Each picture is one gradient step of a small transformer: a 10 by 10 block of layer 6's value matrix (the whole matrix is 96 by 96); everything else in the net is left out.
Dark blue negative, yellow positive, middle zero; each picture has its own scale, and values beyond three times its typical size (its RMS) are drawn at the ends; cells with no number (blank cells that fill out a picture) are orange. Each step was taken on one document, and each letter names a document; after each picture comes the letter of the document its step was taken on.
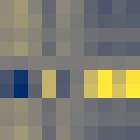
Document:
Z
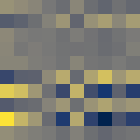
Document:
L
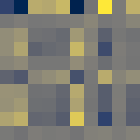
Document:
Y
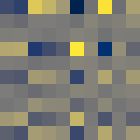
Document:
Y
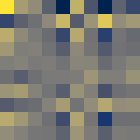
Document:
L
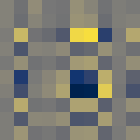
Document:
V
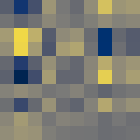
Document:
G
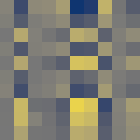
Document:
V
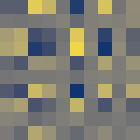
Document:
Y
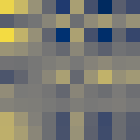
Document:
L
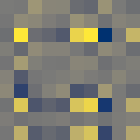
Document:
V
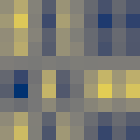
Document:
Z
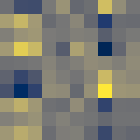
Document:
G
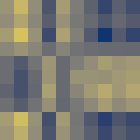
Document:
Z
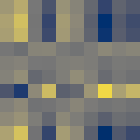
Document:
Z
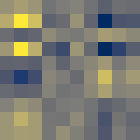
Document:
G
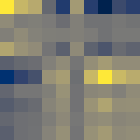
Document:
L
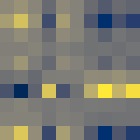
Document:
Z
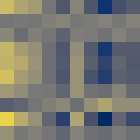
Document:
L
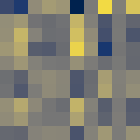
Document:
Y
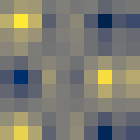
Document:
G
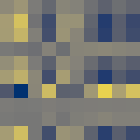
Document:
Z
